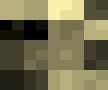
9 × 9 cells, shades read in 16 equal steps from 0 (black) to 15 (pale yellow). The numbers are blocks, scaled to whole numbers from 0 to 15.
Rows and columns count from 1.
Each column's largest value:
11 11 10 10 15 15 14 11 12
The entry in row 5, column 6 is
8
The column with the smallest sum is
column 1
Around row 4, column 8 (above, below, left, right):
11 4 8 11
